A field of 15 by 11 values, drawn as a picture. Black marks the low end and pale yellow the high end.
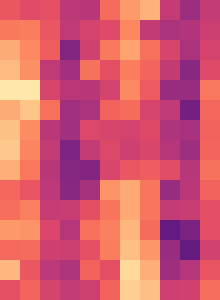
On average the colour sits 60% of the way up the scale. Streaks run downward. Stripes running up and down repeat 2 times from left to right.
